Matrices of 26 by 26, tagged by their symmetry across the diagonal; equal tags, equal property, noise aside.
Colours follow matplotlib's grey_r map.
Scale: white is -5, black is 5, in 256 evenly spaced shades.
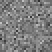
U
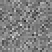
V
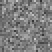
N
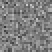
V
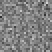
N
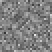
U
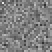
U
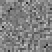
U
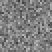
N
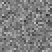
N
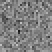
N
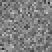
U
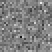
N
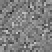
U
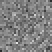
U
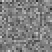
V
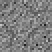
U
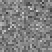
N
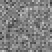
V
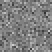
V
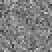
V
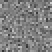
V
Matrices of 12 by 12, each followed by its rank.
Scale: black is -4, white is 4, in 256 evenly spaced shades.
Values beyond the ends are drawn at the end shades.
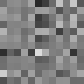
two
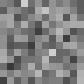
full rank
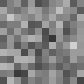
full rank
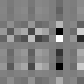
one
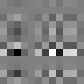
one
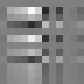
one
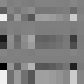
one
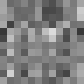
two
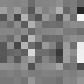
two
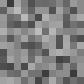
full rank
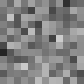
full rank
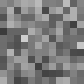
full rank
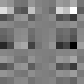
one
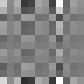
one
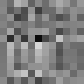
two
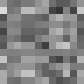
two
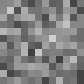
full rank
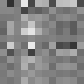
two
